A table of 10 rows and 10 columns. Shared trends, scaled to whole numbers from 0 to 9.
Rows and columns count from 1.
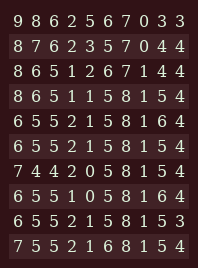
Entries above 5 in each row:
5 4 4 3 3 2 2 3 2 3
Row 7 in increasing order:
0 1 2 4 4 4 5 5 7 8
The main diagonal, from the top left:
9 7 5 1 1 5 8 1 5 4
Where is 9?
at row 1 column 1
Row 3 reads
8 6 5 1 2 6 7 1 4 4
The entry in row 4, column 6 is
5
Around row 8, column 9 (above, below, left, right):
5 5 1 4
